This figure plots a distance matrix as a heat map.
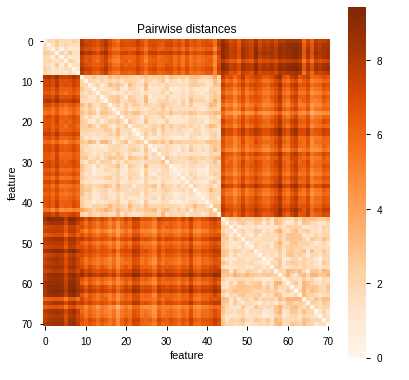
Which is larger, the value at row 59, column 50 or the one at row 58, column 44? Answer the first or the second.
the second
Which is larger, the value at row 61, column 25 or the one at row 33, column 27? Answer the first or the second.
the first
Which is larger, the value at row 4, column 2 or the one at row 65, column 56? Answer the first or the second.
the second
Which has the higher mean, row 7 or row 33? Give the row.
7
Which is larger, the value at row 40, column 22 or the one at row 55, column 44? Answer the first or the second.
the second
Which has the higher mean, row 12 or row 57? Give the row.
57
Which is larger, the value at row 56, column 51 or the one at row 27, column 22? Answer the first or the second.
the second
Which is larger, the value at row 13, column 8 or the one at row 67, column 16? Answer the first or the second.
the first
